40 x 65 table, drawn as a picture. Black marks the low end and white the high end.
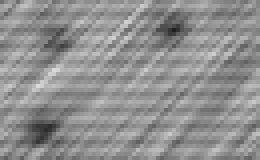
No single row or column stands out from its neighbours. Stripes running across repeat 10 times from top to bottom. The bottom left is the ninth with the lowest average. No overall slope runs across the table. Three dips sink into the field.
